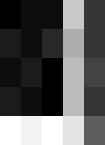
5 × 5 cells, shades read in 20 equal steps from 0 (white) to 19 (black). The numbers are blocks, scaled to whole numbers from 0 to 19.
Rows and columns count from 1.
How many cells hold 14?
1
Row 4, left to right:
17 18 19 5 15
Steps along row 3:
down up down up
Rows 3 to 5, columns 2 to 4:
17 19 5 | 18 19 5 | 1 0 2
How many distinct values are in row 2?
5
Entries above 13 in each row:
4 4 4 4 0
